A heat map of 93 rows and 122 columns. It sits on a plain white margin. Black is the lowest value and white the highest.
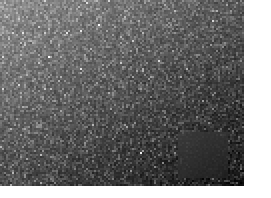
The grain is fine, like static. An odd patch, calmer than its surroundings, sits in the bottom right. The top left is the ninth with the highest average. The bottom right is the ninth with the lowest average. The field climbs toward the top left. There are no regular stripes. The bottom right is the calmest part. No row or column stands out. The halves do not mirror each other.
